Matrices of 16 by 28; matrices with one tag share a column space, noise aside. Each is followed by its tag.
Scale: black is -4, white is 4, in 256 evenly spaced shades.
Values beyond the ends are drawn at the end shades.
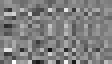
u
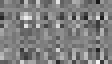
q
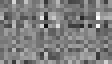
q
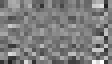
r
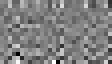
r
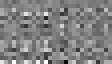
u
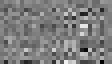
u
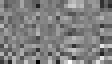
r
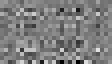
u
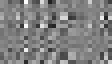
q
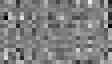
q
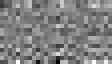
r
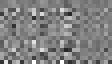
u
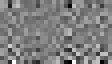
r
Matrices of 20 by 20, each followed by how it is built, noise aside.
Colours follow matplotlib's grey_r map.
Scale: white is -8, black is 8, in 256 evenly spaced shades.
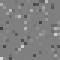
sparse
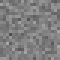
noise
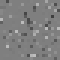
sparse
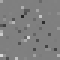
sparse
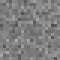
noise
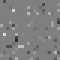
sparse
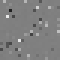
sparse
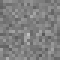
noise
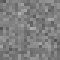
noise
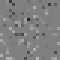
sparse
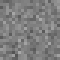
noise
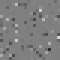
sparse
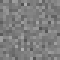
noise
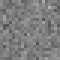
noise
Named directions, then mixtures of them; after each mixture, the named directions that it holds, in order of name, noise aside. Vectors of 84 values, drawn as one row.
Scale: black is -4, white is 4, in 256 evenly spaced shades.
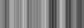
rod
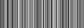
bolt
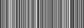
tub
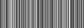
tub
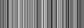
bolt, rod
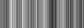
rod, tub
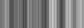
rod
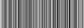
bolt, tub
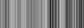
rod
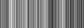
rod, tub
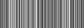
tub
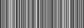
tub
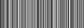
bolt, tub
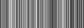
rod, tub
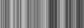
rod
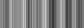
rod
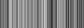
bolt, rod, tub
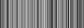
bolt, rod, tub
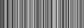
bolt
